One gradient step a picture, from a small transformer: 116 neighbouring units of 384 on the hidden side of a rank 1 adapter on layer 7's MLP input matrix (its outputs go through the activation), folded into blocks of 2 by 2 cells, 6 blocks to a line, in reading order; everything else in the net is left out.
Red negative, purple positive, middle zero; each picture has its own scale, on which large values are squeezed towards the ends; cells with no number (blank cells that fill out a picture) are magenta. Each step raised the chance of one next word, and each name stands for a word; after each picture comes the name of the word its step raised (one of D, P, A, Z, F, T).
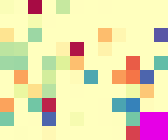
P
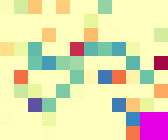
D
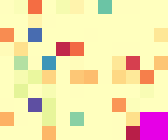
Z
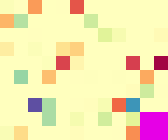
Z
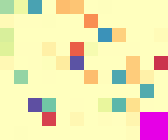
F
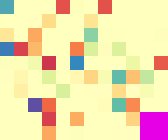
F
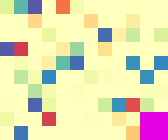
F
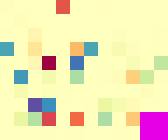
F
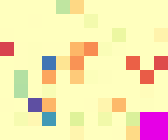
Z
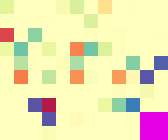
P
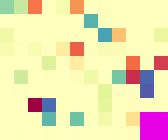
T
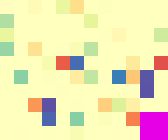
T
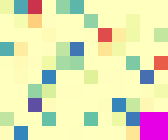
D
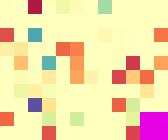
Z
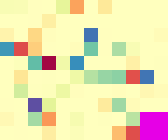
F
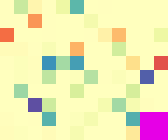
D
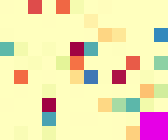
P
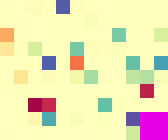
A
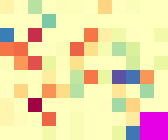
P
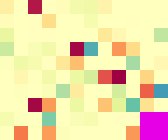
P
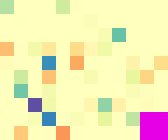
Z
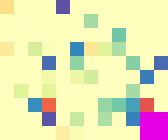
A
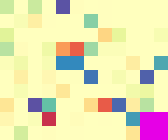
F
